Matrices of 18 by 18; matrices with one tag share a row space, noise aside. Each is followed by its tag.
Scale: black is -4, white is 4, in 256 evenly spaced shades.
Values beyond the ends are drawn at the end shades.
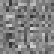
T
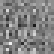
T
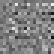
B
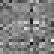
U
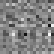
B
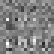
T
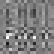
T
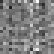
U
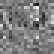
U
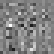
T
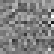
B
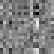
U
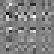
T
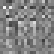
T
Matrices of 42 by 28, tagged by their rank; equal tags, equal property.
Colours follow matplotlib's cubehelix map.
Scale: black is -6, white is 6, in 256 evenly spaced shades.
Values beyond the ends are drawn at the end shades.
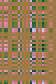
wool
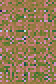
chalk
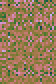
chalk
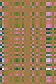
wool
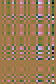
wool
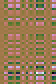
wool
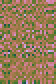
chalk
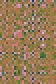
chalk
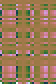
wool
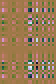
wool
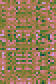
chalk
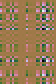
wool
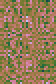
chalk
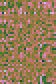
chalk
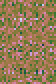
chalk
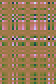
wool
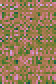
chalk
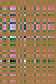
wool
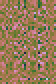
chalk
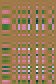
wool
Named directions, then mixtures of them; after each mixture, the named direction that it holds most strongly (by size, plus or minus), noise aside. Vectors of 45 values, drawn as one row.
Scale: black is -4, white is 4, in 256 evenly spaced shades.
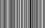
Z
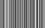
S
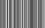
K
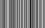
Z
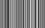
S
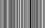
Z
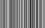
Z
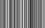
K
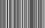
K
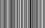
Z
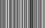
K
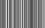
K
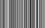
S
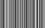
S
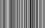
Z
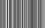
K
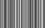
Z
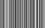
S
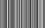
Z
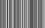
K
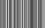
K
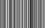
K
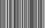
K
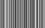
S
